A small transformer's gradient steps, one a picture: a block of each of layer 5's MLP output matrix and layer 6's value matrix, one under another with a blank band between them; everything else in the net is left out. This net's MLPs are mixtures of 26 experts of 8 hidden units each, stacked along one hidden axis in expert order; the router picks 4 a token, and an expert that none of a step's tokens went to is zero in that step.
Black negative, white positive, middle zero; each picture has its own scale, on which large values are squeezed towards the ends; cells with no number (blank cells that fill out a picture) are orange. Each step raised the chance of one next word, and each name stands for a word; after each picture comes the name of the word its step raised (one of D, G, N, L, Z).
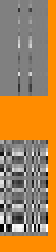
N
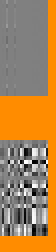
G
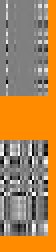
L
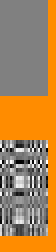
G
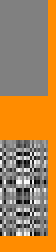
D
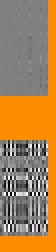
L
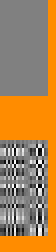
G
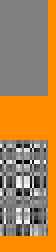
G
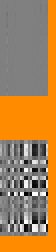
L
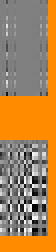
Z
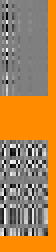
G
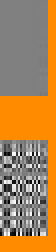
D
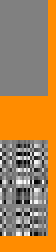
D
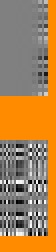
D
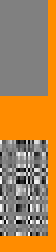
Z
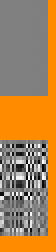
L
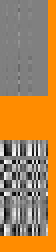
L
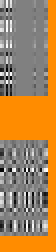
N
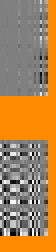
D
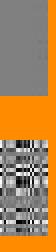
Z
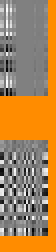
Z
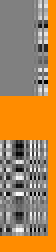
L
